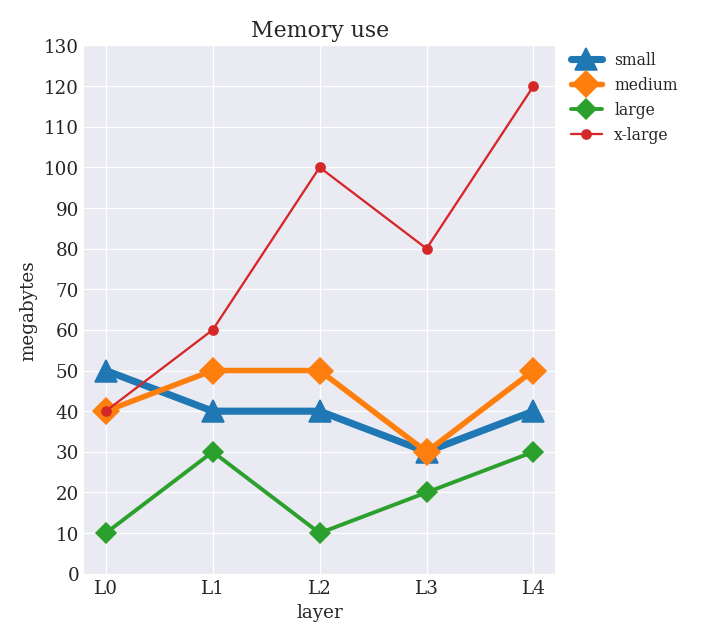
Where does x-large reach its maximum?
L4
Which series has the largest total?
x-large
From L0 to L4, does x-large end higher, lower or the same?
higher
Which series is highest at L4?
x-large
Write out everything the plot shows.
Title: Memory use
x-axis: layer, ticks L0 L1 L2 L3 L4
y-axis: megabytes, ticks 0 10 20 30 40 50 60 70 80 90 100 110 120 130
Legend: small, medium, large, x-large
Values:
small: 50 40 40 30 40
medium: 40 50 50 30 50
large: 10 30 10 20 30
x-large: 40 60 100 80 120
